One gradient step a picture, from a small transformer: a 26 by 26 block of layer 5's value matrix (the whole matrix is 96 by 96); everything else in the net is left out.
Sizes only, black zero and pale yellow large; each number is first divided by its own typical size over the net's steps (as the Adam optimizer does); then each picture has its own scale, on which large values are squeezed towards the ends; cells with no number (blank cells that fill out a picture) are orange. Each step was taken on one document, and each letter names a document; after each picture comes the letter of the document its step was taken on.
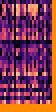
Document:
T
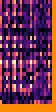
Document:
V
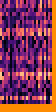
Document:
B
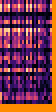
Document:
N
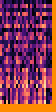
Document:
B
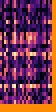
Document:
V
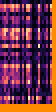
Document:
N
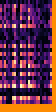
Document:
V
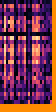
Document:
T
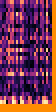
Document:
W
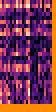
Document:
N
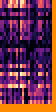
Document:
W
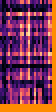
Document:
B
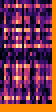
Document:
N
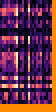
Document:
W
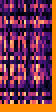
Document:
T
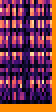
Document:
V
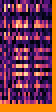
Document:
N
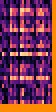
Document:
B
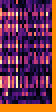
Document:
W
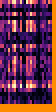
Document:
V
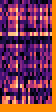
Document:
W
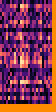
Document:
B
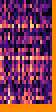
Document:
T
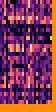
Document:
T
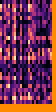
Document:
V
